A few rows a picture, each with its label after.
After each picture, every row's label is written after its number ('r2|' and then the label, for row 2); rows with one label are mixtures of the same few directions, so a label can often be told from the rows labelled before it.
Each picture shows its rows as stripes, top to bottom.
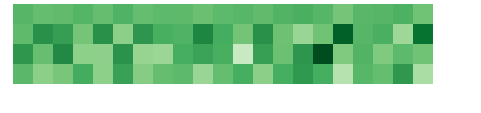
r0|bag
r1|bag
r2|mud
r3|bag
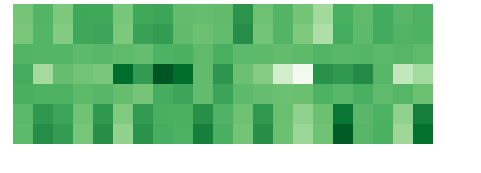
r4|mud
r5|mud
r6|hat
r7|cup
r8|hat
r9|bag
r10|bag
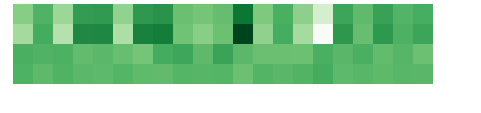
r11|mud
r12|mud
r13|hat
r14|mud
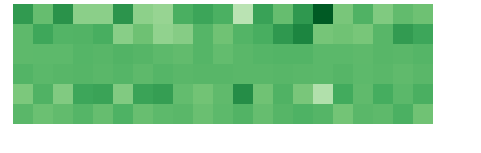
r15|mud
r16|cup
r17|hat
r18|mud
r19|mud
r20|bag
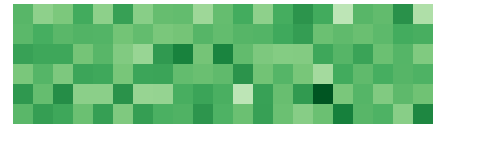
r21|bag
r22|cup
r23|hat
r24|mud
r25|mud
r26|bag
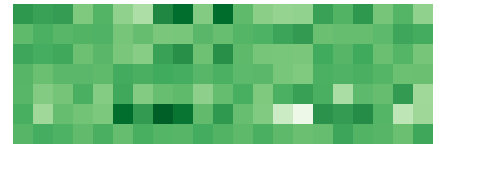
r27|hat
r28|cup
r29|hat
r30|cup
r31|bag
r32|cup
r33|bag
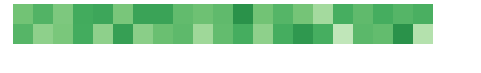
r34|mud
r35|bag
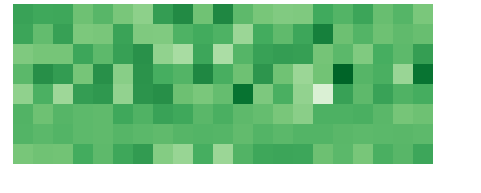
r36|hat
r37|mud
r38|hat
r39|bag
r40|mud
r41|cup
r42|mud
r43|hat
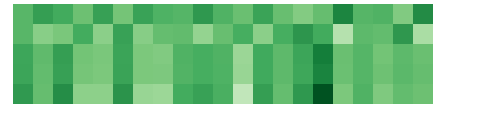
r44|bag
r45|bag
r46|mud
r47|mud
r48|mud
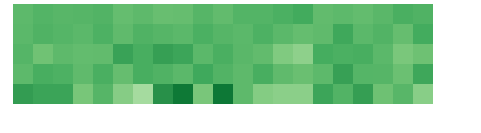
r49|cup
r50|bag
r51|cup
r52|bag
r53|hat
